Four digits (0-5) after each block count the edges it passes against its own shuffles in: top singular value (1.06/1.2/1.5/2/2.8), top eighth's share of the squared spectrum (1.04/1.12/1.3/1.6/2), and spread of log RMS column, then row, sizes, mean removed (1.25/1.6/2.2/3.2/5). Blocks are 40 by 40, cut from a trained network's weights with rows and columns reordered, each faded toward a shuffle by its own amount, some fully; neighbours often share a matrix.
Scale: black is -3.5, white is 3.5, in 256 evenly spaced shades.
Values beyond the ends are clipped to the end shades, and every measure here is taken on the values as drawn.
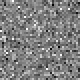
1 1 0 0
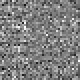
2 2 2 0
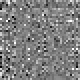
2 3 3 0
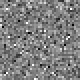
0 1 0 0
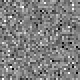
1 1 0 0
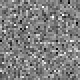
0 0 0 0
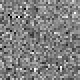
2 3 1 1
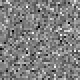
0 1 0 0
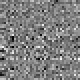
4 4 2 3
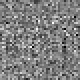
3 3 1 2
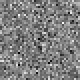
1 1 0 0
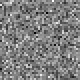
0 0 0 0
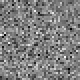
1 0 0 0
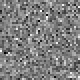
0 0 0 0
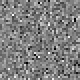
0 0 0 0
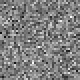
1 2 0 0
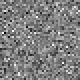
1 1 0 0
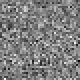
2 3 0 1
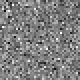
1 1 0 0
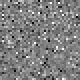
0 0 0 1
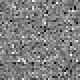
1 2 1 0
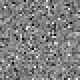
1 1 1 0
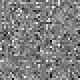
1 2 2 0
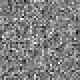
2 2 1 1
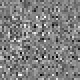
3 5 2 3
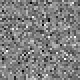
1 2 1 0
